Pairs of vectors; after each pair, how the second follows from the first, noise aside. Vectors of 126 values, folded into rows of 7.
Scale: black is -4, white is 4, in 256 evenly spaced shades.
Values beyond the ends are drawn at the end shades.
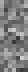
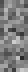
negated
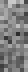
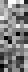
scaled up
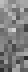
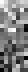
scaled up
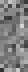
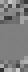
partly zeroed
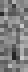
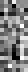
scaled up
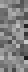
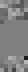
partly zeroed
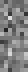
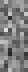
negated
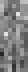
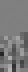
partly zeroed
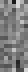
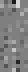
partly zeroed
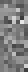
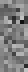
negated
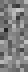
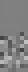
partly zeroed
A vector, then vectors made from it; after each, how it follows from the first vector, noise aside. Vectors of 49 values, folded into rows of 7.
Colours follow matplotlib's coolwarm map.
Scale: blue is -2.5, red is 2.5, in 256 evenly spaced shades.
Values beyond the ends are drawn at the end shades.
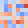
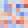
copied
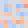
shrunk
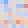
shrunk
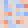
shrunk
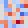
copied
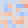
shrunk
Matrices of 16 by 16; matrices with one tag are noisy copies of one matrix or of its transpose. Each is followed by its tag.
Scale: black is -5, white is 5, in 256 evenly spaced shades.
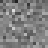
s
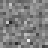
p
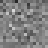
s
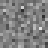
p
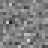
p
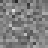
s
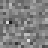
p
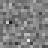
p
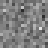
p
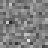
p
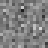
p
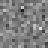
p
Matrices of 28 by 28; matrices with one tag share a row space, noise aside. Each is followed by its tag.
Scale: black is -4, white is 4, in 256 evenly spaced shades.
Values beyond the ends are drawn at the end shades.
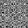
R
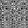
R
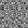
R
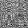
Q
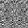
R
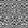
R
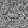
Q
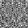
R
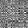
Q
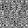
R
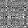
Q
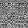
Q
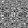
R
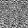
R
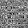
Q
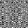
R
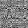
Q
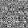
Q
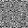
R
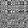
Q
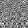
R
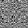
R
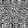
R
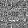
Q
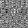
R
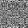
Q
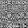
Q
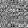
Q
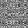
Q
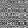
Q
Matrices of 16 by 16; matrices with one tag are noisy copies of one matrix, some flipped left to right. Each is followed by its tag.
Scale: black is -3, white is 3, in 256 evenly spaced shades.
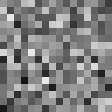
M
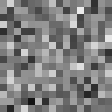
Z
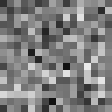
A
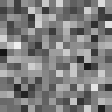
Z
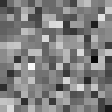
M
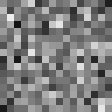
M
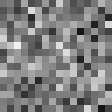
Z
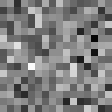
Z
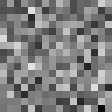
Z
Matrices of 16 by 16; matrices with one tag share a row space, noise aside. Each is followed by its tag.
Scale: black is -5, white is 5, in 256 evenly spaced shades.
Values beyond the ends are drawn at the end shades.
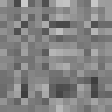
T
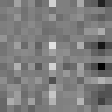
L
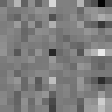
L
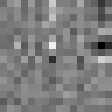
L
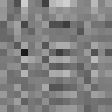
T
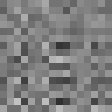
T
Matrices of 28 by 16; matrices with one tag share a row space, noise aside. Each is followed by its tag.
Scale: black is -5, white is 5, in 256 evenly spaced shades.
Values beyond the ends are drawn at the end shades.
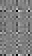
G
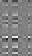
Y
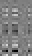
Y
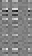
Y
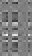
Y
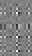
G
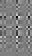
G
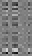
Y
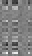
Y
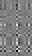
G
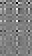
G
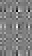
G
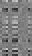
Y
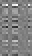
Y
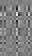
G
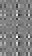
G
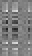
Y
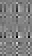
G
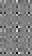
G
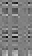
Y
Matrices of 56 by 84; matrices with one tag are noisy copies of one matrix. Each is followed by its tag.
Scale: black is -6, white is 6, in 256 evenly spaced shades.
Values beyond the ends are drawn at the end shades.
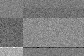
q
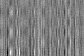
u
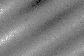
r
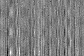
u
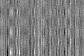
u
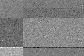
q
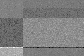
q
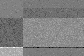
q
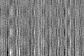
u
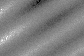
r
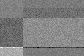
q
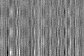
u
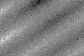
r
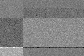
q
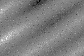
r
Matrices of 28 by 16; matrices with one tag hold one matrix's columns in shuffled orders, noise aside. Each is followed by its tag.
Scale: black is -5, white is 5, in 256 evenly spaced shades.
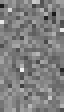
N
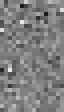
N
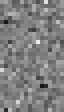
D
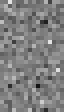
D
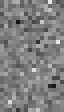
D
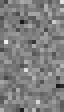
D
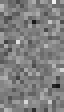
D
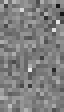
N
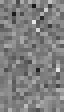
N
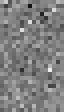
N
